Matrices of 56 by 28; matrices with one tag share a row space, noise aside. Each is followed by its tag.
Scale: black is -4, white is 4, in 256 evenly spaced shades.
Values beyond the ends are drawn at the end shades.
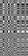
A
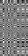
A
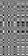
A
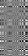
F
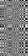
F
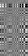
F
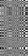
F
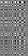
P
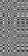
A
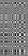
P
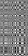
P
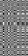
A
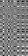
A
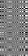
F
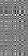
P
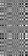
F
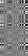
F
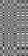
A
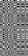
A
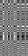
A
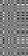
A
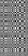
P
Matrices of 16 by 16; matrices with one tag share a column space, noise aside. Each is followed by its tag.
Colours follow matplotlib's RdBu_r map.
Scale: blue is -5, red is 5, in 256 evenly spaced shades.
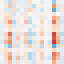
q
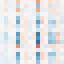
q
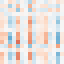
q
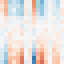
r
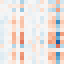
q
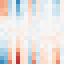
r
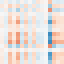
q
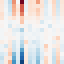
r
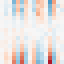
r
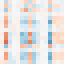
q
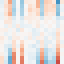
r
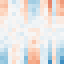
r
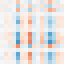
q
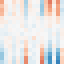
r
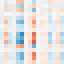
q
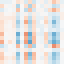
q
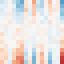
r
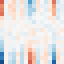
r
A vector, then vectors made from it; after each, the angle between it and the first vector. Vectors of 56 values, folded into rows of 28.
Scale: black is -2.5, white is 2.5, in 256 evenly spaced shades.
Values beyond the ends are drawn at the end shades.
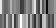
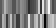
partly opposed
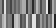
partly opposed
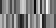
nearly opposite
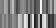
partly aligned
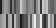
nearly opposite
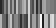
partly opposed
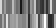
partly aligned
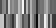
orthogonal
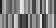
nearly opposite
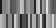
nearly opposite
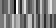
orthogonal
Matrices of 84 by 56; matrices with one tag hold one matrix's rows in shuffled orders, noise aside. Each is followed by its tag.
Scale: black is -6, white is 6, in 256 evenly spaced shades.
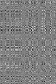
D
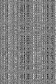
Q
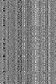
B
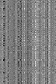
B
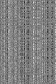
Q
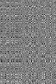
D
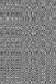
D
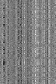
B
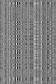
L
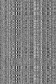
L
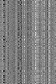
B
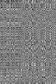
D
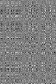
D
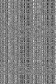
Q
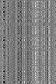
B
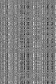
Q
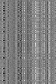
B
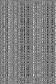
Q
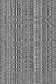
L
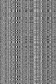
L
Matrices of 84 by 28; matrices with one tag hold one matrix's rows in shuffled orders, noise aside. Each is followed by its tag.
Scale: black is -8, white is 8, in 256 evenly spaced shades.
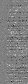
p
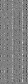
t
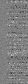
p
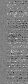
p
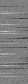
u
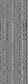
t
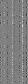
t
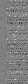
p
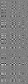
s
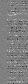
p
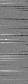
u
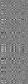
s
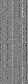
t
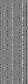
t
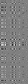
s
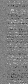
p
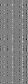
t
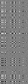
s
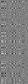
s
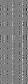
t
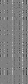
t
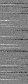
u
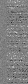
p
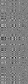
s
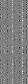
t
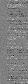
p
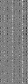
t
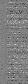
p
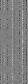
t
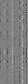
t
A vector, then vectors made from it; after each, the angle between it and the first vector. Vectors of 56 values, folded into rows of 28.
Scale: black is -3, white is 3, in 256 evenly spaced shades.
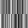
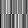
nearly opposite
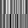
partly opposed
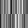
nearly opposite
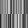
nearly opposite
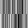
nearly parallel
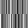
nearly parallel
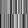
nearly opposite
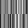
nearly opposite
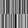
partly aligned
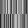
nearly opposite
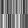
partly opposed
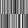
orthogonal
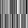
partly opposed
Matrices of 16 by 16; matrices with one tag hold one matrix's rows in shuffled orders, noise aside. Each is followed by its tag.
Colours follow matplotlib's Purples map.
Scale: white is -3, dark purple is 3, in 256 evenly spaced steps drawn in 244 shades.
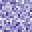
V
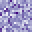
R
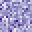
R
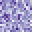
V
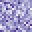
V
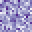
V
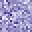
R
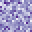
V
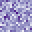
V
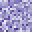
R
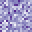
R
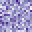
V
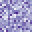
R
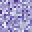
R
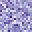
R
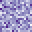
V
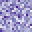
V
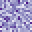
V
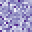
R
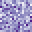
V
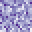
V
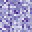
R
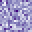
R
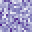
R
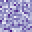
R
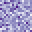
V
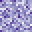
V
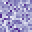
R
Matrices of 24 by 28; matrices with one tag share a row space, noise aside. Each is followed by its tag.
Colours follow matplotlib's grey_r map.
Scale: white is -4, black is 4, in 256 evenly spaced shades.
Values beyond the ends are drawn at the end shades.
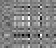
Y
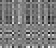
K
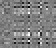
Y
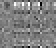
Y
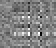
Y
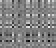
K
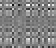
K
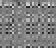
K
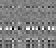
K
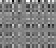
K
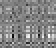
K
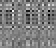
K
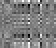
Y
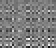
K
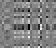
Y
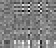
Y
